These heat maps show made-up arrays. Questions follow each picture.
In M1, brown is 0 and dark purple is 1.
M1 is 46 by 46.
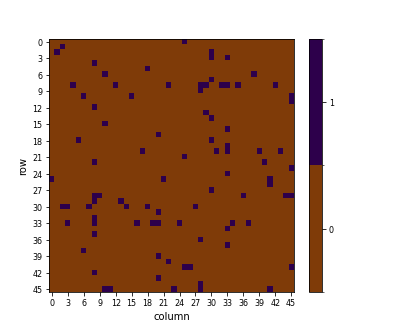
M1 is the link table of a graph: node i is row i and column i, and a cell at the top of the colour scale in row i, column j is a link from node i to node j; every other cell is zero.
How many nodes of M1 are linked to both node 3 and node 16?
1
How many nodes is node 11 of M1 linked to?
1
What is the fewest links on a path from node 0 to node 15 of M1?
5
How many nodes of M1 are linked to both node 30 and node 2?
0
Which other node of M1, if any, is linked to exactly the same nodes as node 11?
node 23
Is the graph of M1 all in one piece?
yes
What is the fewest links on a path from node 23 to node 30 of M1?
6
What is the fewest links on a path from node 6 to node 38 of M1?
1
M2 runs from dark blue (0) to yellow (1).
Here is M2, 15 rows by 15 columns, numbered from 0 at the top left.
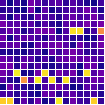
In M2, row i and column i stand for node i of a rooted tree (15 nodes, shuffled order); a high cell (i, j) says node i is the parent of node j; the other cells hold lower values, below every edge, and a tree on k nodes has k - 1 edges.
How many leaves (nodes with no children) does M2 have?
11
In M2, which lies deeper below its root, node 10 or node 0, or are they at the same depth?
node 0
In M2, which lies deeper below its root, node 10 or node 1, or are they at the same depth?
node 1
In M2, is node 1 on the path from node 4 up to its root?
no
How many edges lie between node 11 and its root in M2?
1
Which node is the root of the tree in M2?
4
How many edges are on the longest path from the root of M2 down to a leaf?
2
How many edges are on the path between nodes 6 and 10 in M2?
1
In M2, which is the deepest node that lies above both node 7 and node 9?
11
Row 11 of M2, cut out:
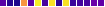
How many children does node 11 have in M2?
4
